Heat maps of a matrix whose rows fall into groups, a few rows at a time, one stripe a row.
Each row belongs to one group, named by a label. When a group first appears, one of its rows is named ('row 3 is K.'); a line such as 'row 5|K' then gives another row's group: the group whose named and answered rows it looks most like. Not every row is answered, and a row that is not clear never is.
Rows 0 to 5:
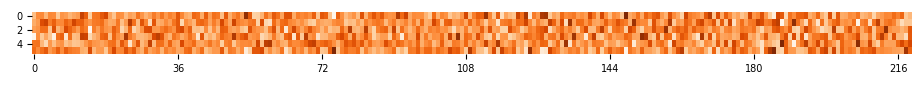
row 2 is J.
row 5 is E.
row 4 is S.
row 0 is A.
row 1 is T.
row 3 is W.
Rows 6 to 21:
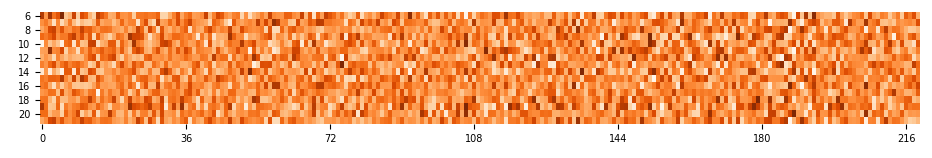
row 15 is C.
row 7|S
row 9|E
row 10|W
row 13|E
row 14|W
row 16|S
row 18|A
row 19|E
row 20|W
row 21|T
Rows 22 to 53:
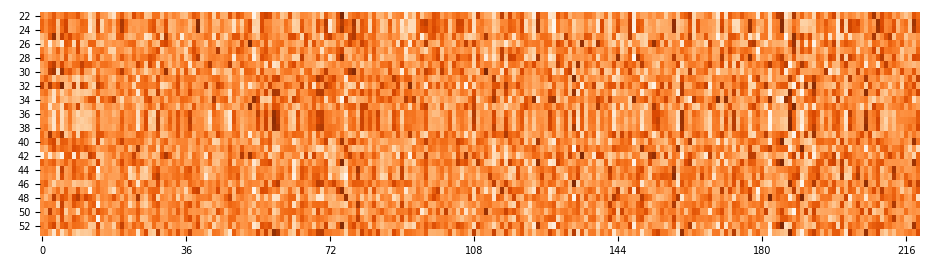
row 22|E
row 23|E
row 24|E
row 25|E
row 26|W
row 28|E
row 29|T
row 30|E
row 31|S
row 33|S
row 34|A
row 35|W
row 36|S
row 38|S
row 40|E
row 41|T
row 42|W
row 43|E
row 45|J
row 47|E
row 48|T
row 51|J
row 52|E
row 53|S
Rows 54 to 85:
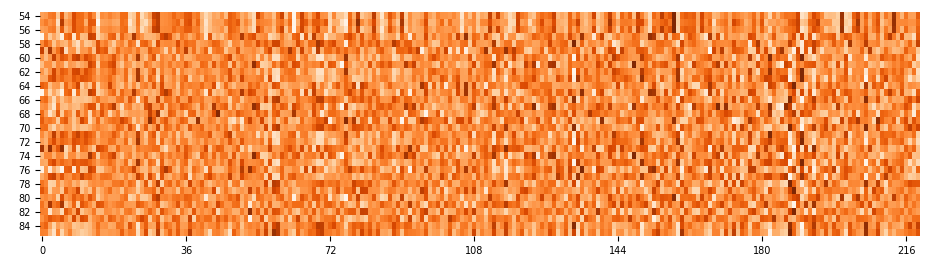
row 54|J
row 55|J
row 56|J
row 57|W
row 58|S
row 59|C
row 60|T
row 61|A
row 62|T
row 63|T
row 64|W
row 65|W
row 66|S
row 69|E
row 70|S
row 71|T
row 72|T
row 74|A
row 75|T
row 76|W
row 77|T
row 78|S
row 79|W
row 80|J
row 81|C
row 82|W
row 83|C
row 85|S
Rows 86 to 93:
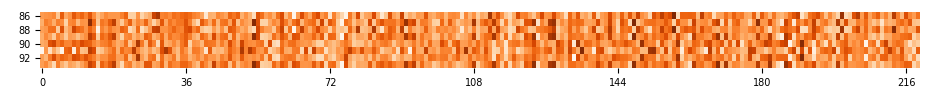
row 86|J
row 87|A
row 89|A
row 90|T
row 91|W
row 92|T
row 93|A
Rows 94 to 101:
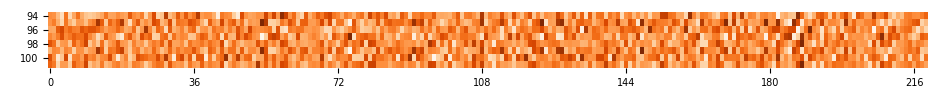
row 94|S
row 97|E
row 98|W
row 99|A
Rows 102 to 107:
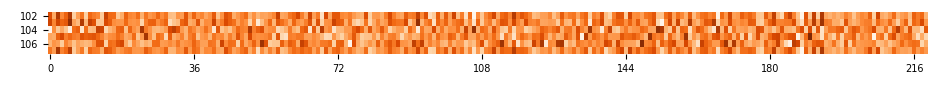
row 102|C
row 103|C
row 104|W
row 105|T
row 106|A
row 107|C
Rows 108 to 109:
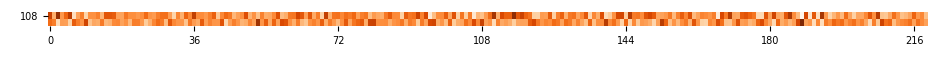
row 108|C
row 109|W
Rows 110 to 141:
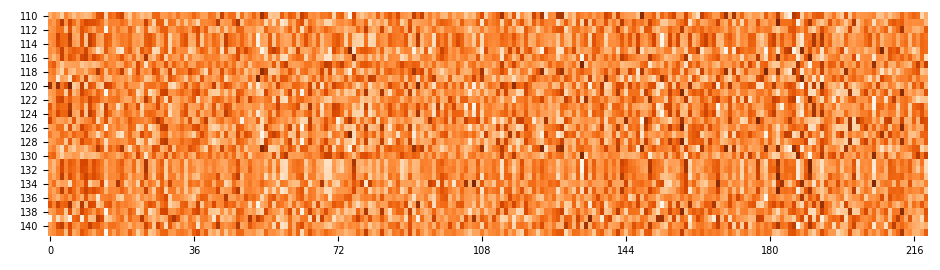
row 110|A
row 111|T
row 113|C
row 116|T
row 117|S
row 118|A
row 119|W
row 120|C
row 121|J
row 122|T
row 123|C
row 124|C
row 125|E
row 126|J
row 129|A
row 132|T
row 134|W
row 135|T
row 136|E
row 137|C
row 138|J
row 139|W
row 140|T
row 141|J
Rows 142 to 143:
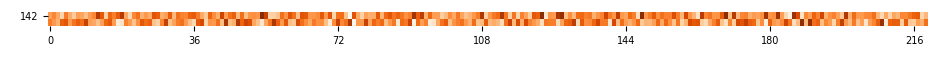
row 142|A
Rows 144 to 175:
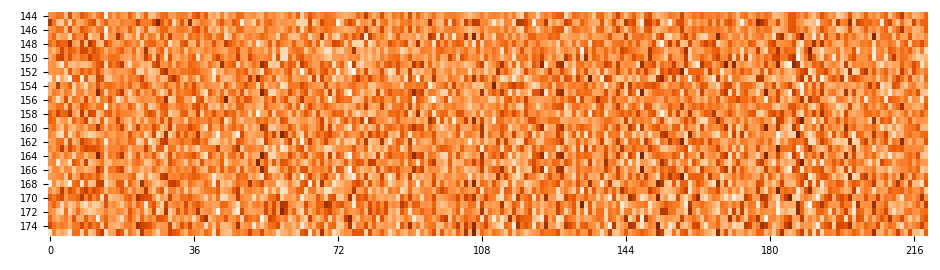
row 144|J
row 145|E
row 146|J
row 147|W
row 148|C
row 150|T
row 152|J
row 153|W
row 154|C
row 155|A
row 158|C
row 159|W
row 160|A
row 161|S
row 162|J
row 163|T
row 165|W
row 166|A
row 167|J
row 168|W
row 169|T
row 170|E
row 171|S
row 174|E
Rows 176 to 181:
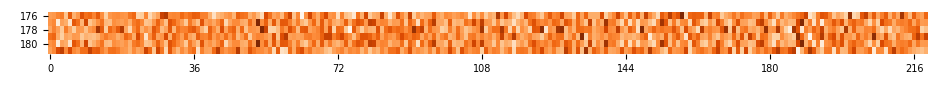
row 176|J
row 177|W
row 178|A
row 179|S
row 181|T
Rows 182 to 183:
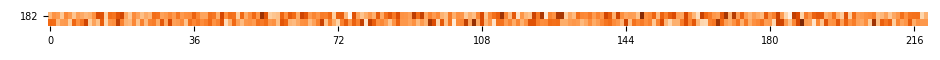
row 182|A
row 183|W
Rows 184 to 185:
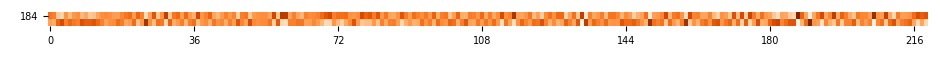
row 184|S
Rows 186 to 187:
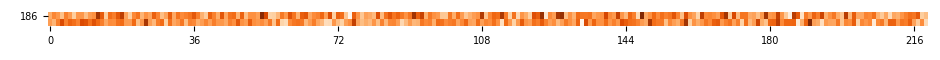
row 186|A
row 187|T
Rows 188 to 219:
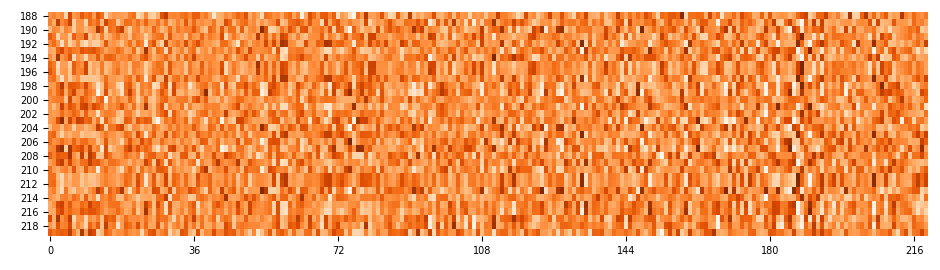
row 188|J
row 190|A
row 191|W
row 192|S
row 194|C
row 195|W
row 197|S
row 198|E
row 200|J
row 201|T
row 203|E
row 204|A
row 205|S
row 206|E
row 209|T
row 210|E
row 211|S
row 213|A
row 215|T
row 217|C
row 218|C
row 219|C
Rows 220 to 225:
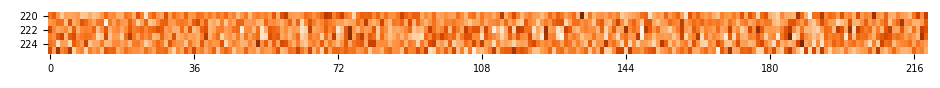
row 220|S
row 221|J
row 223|E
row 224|W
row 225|C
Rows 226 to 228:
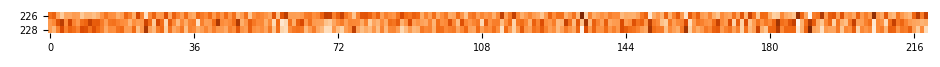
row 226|S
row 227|T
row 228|T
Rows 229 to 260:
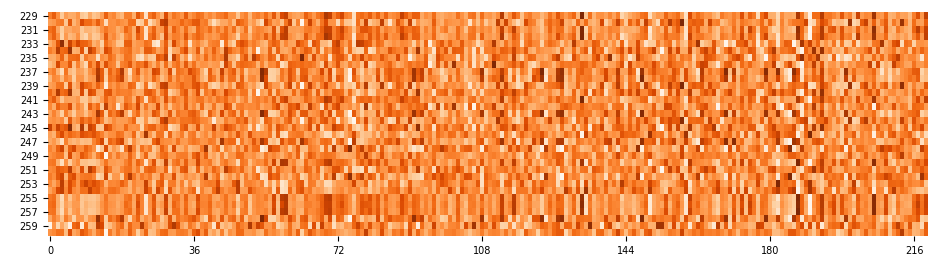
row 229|S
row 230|J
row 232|S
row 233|E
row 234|C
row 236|C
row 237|A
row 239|J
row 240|C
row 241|S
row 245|C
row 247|A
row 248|E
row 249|J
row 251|C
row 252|E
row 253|T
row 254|T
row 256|S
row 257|S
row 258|A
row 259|W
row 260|J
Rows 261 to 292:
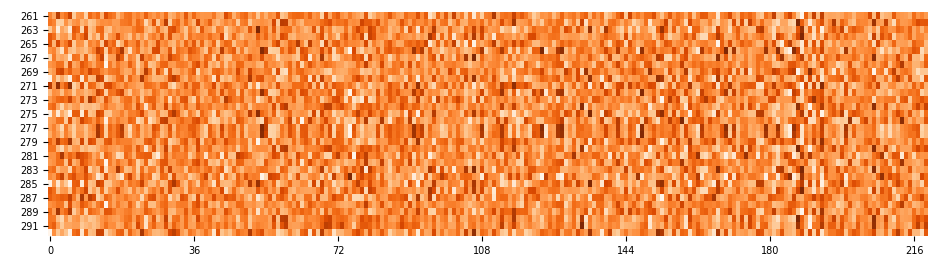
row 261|C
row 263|W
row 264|W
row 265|C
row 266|A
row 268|J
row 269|T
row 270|W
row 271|C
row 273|C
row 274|S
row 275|W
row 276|J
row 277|A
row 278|A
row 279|C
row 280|S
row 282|J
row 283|W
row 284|E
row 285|W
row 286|W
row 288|J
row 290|S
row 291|S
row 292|W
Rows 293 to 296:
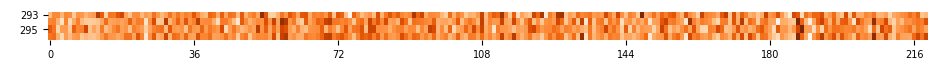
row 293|A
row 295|W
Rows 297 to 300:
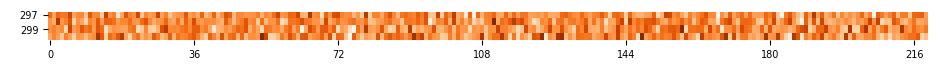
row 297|C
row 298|C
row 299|J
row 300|A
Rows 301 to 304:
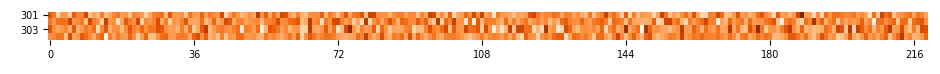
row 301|W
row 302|C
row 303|E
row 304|J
